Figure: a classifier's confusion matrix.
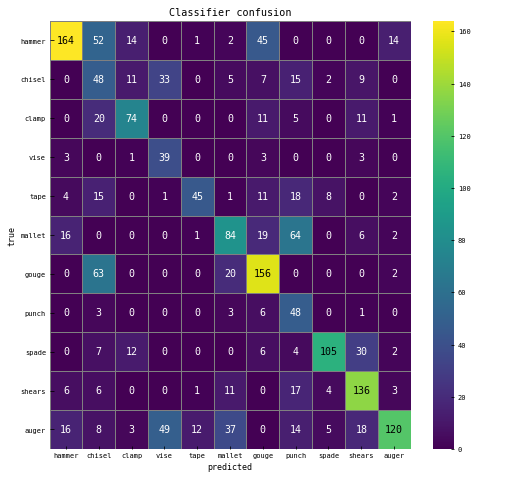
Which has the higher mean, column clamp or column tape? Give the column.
clamp
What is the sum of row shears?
184
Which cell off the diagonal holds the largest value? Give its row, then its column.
mallet, punch
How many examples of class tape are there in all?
105
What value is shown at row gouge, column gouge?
156
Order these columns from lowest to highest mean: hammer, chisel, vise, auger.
vise, auger, hammer, chisel
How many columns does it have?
11
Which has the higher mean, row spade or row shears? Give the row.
shears
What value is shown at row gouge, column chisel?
63
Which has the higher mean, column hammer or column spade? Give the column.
hammer
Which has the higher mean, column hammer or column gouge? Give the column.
gouge
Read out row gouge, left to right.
0 63 0 0 0 20 156 0 0 0 2
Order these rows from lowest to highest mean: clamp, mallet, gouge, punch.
punch, clamp, mallet, gouge
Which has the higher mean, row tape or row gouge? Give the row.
gouge
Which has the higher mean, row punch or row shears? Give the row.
shears
